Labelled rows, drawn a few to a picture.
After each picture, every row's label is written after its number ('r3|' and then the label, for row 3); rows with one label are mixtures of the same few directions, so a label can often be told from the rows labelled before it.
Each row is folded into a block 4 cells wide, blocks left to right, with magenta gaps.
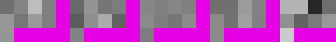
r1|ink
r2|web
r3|web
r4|ink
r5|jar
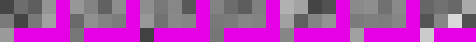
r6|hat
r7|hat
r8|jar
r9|ink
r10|jar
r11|jar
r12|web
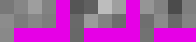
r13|ink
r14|jar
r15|ink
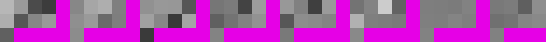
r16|jar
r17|ink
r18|web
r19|hat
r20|hat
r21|hat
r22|ink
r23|hat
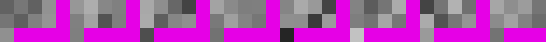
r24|hat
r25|ink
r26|jar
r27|hat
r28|web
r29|web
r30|hat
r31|hat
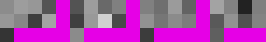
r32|web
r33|web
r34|jar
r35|ink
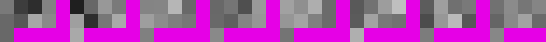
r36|ink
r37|hat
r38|hat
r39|hat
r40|hat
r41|jar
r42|web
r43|web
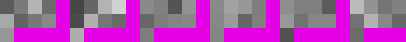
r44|hat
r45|jar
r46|hat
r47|ink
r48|jar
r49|hat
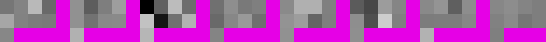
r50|hat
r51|web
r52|hat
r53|web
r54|ink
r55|ink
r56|jar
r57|ink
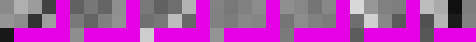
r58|web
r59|hat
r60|web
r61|web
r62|hat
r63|hat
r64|ink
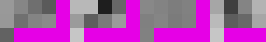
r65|jar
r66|jar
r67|ink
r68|web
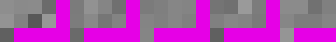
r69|web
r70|web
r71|ink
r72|jar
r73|jar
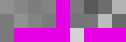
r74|hat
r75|web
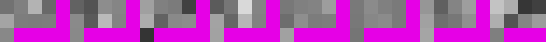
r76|hat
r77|ink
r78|jar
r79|ink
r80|jar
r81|web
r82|web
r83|jar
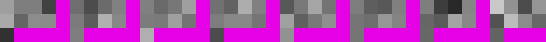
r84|jar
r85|ink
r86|web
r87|jar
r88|hat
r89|ink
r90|ink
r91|hat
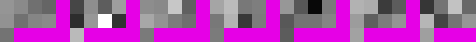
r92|jar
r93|web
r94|hat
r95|ink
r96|ink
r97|jar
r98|hat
